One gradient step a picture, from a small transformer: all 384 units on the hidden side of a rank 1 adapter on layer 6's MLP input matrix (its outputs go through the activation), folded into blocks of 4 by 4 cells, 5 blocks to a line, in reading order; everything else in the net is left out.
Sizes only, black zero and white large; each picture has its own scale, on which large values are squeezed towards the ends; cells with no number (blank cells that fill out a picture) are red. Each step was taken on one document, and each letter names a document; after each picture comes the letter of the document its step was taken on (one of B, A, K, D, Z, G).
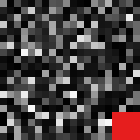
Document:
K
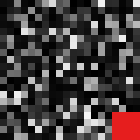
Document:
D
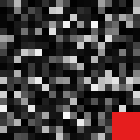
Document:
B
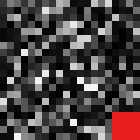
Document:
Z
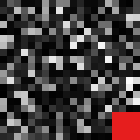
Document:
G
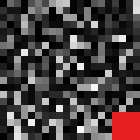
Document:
D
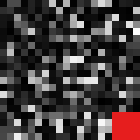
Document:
Z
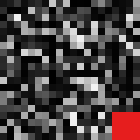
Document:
D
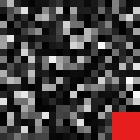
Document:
G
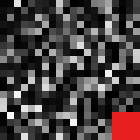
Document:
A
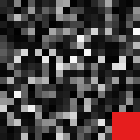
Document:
A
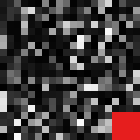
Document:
B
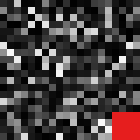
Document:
A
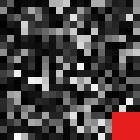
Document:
D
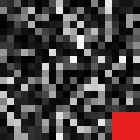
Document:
A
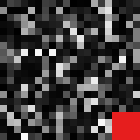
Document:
A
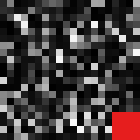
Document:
D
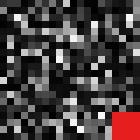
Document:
D
